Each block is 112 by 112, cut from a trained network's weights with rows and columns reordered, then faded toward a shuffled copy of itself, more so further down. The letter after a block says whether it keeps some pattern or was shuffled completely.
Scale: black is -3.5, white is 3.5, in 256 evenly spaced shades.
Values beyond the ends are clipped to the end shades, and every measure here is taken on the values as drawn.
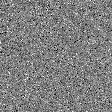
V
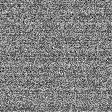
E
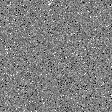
E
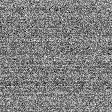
E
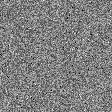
V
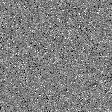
V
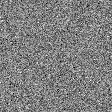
V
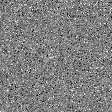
V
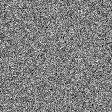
V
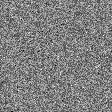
V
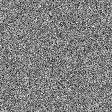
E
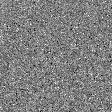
V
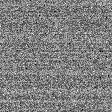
E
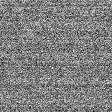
E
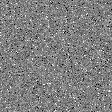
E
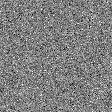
V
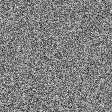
V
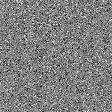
E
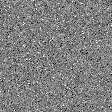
V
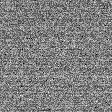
E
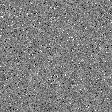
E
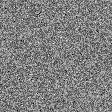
V
